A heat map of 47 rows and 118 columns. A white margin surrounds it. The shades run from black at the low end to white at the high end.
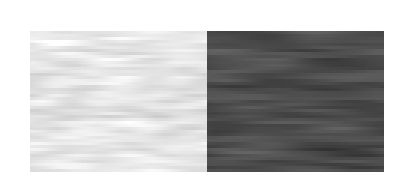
It is made of 1 by 2 panels. Panel 1,1: very high, streaked across, faint in contrast. Panel 1,2: low, streaked across, faint in contrast.
